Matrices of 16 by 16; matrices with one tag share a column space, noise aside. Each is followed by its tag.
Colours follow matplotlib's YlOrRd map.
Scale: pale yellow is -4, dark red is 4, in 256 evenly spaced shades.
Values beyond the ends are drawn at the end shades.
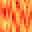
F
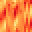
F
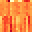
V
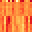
V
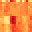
V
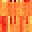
V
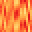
F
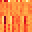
V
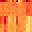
V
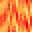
F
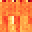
V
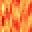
F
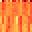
V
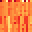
V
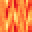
F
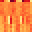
V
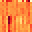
V
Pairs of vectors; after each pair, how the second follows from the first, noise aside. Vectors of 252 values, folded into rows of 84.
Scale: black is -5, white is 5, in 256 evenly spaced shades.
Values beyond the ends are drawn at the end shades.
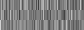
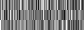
scaled up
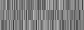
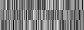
scaled up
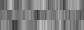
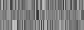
sign-scrambled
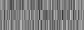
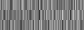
sign-scrambled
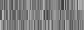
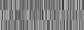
sign-scrambled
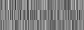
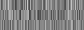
sign-scrambled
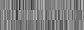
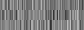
wrapped around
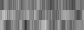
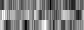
scaled up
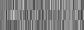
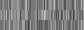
wrapped around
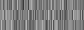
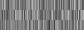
wrapped around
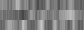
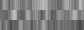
wrapped around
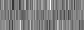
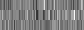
wrapped around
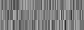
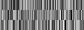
scaled up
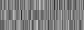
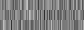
wrapped around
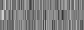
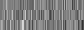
wrapped around
